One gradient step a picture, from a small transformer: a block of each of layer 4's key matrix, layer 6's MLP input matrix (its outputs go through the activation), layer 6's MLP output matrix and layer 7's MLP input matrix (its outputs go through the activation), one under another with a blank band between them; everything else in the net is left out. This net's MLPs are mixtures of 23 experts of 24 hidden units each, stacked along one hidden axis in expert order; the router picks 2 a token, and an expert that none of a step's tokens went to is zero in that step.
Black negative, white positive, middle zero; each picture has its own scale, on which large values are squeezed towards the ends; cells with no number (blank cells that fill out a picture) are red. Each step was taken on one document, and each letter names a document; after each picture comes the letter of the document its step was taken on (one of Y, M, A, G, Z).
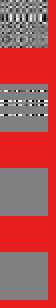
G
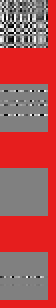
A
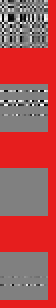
G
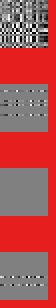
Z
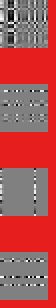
A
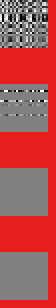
G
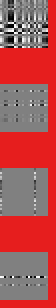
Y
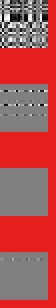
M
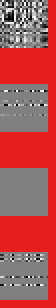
A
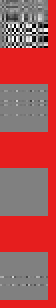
Z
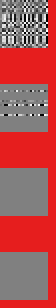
Z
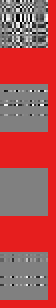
M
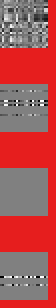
M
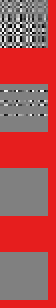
G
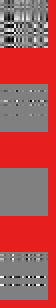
Y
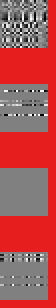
M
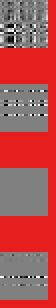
A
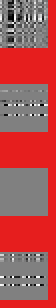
A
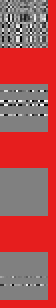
G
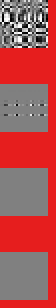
M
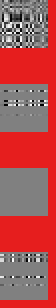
M
